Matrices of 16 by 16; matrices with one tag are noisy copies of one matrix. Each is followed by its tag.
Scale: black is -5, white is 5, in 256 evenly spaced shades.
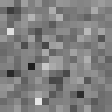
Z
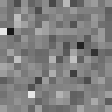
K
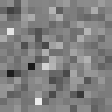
Z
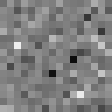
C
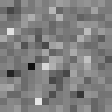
Z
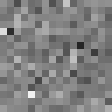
K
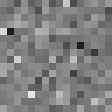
K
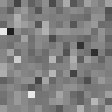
K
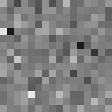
K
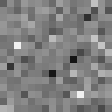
C
